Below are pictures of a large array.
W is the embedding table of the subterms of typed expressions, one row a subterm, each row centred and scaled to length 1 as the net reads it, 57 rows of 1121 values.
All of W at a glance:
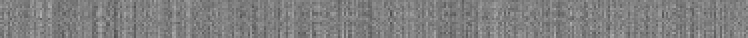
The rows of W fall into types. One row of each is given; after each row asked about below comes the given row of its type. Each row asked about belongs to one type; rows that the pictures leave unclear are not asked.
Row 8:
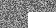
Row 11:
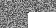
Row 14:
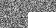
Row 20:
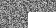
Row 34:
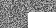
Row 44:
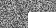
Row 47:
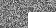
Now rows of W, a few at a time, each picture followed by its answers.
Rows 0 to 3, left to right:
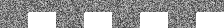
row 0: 8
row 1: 44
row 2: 14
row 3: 20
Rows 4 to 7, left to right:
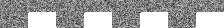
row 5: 14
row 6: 11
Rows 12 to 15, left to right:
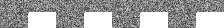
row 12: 44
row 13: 47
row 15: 44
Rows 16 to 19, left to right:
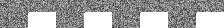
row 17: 34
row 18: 47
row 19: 20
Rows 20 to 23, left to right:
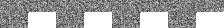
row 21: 20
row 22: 20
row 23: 8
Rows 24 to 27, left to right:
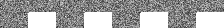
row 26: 11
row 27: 44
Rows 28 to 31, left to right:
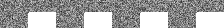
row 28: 11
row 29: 47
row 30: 47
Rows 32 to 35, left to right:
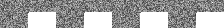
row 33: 20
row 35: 20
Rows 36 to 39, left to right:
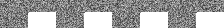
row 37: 34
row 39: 34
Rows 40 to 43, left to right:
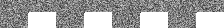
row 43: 34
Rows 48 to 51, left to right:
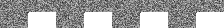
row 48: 11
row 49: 11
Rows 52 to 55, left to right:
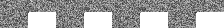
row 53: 47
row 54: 47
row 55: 11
